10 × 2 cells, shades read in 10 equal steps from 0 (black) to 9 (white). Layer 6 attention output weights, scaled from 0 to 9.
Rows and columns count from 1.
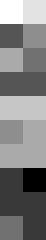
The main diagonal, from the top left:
9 5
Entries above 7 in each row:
2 0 0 0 0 0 0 0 0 0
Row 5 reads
7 7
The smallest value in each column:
2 0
